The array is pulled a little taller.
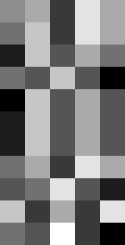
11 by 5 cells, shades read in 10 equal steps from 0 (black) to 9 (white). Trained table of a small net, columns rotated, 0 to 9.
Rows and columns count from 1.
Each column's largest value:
7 7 9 8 8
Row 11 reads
4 3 9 2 0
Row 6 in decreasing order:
7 6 3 3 1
